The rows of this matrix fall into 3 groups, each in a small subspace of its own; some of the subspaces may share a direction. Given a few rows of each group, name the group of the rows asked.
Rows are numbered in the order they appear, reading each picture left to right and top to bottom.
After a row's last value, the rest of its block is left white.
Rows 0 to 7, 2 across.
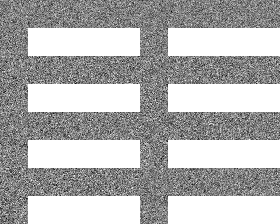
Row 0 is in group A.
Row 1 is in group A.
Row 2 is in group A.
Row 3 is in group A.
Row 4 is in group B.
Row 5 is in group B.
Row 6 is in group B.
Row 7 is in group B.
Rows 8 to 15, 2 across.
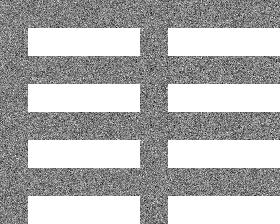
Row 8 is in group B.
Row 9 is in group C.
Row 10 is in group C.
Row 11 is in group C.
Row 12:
A
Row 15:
A
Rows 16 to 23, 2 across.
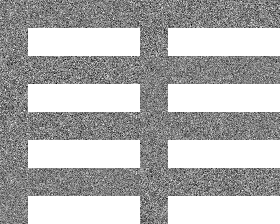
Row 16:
C
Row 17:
B
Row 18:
A
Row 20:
C
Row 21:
B
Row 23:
A
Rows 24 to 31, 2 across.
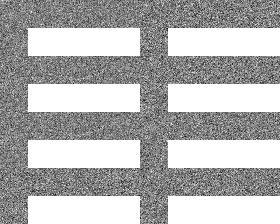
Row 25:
B
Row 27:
B
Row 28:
C
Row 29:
B
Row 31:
B
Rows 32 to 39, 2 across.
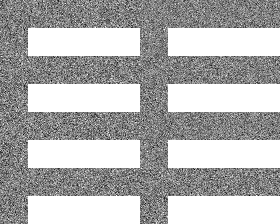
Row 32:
B
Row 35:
A
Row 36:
B
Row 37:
A
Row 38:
B
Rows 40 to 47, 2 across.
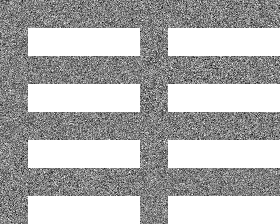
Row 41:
B
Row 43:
A
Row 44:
B
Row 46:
A
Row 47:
C
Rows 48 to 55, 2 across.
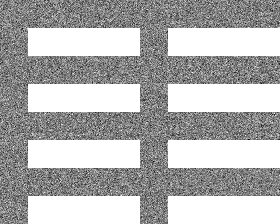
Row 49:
C
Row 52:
C
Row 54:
B
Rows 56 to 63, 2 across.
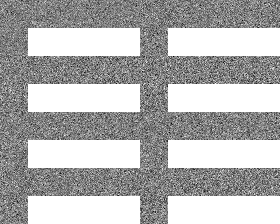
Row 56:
C
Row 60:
B
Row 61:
B
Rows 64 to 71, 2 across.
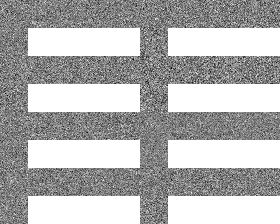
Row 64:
C
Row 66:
A
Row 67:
A
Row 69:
C
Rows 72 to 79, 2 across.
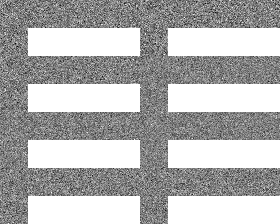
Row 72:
A
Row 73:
A
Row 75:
B
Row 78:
B
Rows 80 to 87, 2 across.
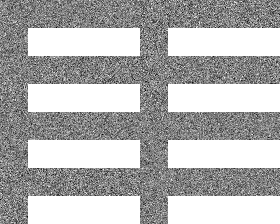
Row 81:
B
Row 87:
A
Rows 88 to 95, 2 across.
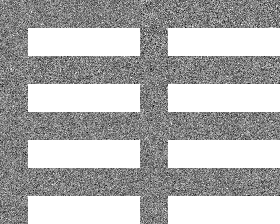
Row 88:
A
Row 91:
C
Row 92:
C
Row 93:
B
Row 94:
B
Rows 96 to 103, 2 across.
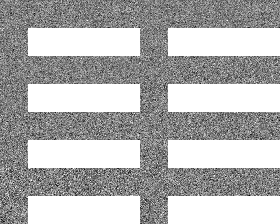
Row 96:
C
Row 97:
C
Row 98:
C
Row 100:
C
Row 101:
B
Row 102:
A
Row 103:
B
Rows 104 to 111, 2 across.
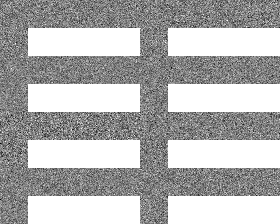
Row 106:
C
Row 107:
A
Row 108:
B
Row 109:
C
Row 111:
B
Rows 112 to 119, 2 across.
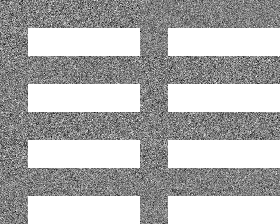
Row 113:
B
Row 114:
A
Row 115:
A
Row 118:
A
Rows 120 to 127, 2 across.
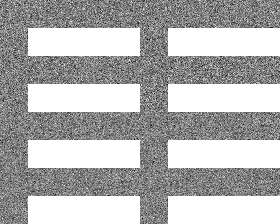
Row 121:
A
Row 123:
A
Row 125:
C
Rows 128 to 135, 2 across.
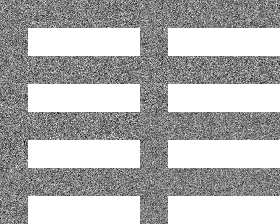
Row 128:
C
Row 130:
B
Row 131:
B
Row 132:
B
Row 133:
C
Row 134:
B
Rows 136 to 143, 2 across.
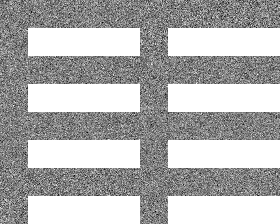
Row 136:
A
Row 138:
C
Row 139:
A
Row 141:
C
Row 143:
A
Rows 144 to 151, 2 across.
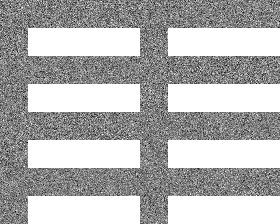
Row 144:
B
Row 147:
B
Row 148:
A
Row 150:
A
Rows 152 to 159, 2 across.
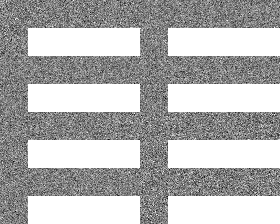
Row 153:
C
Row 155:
C
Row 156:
C
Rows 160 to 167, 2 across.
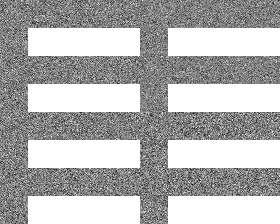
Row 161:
A
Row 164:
A
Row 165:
B
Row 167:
B
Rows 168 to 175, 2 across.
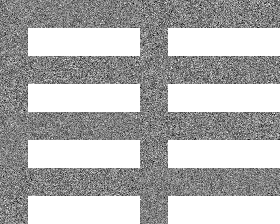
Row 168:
A
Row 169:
A
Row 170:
A
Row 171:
B
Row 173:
C
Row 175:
B
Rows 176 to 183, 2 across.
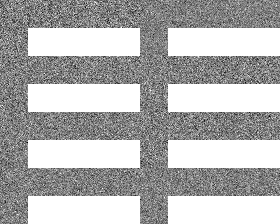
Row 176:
B
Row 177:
C
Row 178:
A
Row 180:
A
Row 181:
A
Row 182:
A
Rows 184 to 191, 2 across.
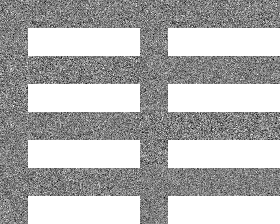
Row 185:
C
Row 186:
C
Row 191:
B
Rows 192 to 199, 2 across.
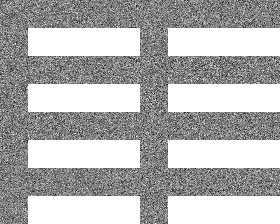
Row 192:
A
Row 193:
B
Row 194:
C
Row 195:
A
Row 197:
B
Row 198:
C
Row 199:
C
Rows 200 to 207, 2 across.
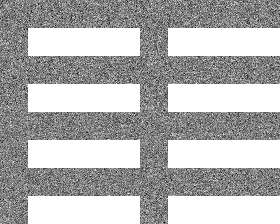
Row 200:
B
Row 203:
A
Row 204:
C
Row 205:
C
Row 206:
B
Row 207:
A
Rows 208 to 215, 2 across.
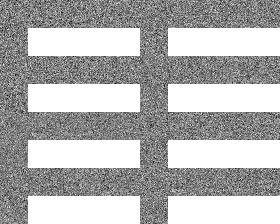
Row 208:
C
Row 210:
A
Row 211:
B
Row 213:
C
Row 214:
B
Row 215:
C
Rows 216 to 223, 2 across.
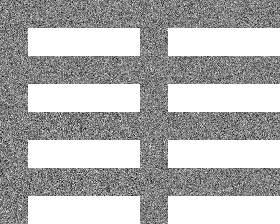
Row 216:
C
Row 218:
B
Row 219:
C
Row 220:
B
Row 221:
B
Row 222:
B
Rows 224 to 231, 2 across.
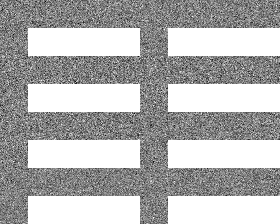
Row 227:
C
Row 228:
C
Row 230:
C
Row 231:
C
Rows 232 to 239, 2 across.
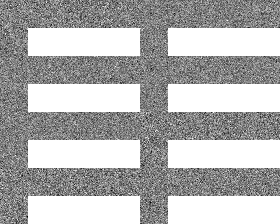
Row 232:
B
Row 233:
C
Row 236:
A
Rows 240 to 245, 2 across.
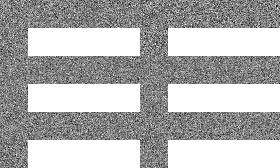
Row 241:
A
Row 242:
C
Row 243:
C
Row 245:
C
